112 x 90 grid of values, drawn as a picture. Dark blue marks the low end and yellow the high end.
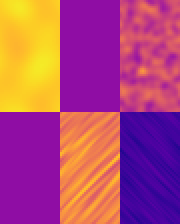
It is made of 2 by 3 panels. Panel 1,1: very high, smooth, faint in contrast. Panel 1,2: low, flat. Panel 1,3: middling, blotchy. Panel 2,1: low, flat. Panel 2,2: high, slanting up to the right. Panel 2,3: very low, slanting down to the right, faint in contrast.
